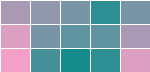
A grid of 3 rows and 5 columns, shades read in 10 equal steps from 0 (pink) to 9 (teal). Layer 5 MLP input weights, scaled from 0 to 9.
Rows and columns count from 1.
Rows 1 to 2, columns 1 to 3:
3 4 5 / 1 5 6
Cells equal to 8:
2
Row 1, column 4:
8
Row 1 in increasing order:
3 4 5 5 8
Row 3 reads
0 7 9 8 1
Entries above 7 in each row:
1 0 2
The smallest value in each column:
0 4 5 6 1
